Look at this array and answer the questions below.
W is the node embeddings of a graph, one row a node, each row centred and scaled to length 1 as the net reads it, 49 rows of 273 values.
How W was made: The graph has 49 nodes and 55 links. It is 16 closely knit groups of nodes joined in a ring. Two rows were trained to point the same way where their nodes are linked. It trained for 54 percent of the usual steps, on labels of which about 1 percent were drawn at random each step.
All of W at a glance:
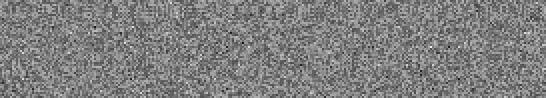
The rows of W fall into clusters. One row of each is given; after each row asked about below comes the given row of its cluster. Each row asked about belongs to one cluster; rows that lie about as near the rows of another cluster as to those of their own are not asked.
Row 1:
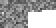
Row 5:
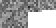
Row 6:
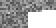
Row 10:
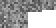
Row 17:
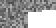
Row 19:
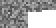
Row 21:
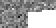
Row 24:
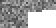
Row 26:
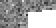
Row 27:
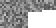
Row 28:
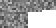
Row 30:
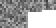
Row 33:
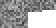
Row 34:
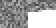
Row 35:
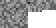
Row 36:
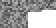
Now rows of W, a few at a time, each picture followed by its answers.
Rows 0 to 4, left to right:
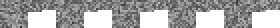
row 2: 28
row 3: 5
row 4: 6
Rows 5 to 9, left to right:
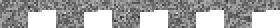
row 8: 6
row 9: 30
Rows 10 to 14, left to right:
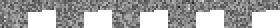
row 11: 17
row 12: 35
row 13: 1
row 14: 27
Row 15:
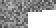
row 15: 26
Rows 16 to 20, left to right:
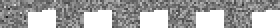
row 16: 21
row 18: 1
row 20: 36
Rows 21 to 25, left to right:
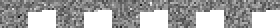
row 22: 34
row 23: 17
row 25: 19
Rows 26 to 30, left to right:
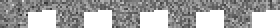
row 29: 27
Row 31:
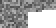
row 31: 21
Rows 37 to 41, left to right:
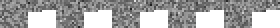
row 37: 35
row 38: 28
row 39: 17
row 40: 10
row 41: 24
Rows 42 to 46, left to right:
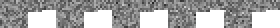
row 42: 33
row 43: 5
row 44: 19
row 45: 24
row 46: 34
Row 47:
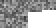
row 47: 30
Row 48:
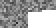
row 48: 33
